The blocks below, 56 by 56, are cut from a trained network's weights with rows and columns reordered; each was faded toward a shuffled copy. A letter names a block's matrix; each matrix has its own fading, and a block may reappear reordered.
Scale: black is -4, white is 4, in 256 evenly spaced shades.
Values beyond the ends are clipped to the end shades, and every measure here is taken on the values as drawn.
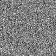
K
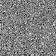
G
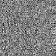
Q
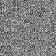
Q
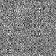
Q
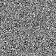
K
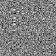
Q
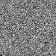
K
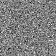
K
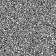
K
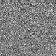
Q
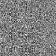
Q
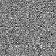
Q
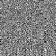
Q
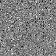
G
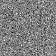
G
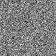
K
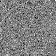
G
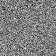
K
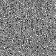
G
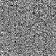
Q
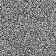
K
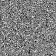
G
